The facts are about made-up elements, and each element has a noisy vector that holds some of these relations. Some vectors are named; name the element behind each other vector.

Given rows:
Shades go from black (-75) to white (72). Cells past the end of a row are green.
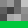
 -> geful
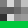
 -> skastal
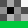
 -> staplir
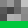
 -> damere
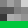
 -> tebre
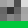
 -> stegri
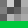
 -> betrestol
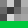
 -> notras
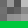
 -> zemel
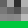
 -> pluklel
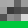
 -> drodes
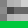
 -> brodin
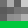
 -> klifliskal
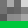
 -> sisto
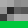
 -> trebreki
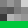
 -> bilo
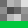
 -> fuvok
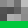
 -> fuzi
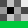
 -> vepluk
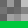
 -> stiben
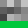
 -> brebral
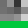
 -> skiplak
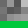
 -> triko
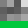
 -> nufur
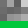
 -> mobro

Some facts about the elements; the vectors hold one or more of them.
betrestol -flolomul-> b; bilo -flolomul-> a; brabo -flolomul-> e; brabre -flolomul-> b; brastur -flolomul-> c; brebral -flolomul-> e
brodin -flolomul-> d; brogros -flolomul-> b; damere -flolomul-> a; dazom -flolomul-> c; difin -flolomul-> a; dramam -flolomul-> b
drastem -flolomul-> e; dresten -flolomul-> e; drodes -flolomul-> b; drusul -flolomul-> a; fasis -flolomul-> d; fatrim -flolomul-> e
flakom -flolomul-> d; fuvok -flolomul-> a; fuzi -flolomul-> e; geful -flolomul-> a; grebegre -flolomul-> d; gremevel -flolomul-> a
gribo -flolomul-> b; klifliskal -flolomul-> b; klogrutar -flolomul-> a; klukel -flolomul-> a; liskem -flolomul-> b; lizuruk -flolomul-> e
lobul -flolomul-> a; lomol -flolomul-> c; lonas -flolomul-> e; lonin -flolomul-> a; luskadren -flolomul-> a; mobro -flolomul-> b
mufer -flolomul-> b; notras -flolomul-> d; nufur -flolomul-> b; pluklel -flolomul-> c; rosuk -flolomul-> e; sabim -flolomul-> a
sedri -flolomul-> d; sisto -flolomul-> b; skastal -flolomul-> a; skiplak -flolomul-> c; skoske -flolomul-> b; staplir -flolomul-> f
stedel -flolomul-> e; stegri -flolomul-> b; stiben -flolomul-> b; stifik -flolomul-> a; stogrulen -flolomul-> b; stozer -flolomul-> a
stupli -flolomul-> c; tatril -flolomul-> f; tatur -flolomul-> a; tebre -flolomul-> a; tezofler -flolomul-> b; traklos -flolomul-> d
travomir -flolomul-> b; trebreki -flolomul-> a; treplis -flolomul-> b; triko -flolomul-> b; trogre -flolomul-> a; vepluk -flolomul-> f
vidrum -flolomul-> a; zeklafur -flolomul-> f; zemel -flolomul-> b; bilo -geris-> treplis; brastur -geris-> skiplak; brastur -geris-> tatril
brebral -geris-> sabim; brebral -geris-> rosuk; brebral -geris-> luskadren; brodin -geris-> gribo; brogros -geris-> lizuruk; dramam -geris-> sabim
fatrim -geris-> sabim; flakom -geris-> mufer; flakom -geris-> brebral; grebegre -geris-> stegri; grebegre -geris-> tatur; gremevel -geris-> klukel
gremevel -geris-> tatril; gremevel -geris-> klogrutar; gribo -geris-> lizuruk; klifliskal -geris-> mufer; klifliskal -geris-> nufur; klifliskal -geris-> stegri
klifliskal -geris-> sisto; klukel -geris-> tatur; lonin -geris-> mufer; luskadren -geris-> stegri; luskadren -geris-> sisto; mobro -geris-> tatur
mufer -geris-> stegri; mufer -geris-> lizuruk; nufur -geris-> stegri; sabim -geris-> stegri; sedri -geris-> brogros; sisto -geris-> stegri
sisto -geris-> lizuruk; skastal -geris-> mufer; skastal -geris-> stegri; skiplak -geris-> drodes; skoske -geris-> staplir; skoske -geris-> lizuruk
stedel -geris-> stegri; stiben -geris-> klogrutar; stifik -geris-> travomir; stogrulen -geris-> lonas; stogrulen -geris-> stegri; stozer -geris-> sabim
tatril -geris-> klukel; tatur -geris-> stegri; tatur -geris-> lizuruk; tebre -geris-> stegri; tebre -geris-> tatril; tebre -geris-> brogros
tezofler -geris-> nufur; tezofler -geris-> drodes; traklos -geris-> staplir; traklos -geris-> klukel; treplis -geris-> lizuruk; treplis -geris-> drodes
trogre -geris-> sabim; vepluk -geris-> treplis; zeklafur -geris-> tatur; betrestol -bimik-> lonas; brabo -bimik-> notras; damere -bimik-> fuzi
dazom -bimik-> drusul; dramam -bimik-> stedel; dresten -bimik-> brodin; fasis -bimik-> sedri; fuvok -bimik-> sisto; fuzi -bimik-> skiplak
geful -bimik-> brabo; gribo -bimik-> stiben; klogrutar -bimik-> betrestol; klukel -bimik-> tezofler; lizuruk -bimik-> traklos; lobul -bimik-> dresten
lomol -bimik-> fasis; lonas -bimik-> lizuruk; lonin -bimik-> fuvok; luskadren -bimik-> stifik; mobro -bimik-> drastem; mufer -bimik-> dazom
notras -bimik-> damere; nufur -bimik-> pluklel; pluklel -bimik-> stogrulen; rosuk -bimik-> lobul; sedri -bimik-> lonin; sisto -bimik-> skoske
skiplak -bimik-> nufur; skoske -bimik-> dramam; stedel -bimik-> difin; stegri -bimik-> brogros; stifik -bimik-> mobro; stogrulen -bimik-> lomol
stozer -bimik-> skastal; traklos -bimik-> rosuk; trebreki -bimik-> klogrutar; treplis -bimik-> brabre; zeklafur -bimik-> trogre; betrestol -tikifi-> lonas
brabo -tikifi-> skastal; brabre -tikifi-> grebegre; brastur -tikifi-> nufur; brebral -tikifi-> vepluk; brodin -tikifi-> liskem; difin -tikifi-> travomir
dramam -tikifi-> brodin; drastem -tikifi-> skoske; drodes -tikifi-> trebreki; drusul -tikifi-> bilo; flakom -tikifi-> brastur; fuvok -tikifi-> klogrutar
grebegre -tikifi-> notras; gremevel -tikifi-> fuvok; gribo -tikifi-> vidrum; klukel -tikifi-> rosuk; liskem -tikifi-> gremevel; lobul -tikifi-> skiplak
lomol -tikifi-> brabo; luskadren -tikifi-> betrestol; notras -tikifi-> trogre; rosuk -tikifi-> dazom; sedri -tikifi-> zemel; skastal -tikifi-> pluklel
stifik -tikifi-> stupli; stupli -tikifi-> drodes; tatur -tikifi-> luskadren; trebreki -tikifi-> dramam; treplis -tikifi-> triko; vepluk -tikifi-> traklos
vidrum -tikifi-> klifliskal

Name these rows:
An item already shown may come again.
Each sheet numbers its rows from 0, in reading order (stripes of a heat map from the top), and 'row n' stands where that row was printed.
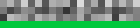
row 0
klukel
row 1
brabre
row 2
stegri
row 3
treplis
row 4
trogre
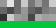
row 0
luskadren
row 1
traklos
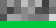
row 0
fasis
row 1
stupli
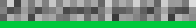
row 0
betrestol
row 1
sedri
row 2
dramam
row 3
brogros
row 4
stedel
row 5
brogros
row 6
lizuruk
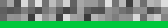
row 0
nufur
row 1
grebegre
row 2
brabo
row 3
lizuruk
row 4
brastur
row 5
fuvok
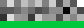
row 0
skastal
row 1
tatur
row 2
zeklafur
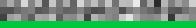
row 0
stozer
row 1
gribo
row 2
sisto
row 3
rosuk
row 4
gremevel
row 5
pluklel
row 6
lonin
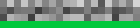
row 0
flakom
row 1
stifik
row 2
brodin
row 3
gribo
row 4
fatrim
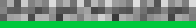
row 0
treplis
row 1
klogrutar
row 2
lonas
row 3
liskem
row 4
lizuruk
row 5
mufer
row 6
sabim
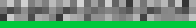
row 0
tatur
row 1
dresten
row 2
klukel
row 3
skoske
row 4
dazom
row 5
difin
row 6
lomol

